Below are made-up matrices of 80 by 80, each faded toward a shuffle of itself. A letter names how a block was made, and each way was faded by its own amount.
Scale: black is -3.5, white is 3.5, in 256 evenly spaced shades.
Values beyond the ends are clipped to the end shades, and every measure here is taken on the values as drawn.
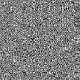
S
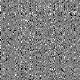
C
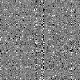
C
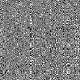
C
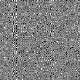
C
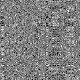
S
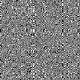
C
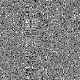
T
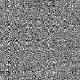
C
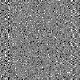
C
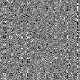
C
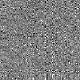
C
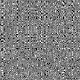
C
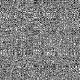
S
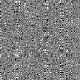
C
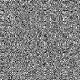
S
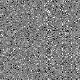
T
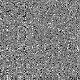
T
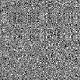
S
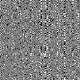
C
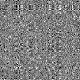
S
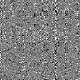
C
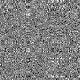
S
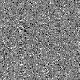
T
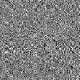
S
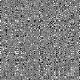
C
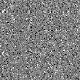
T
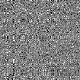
S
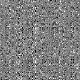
C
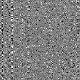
C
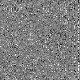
T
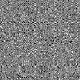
S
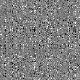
C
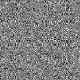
S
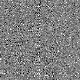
T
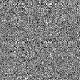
S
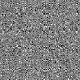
S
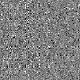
C
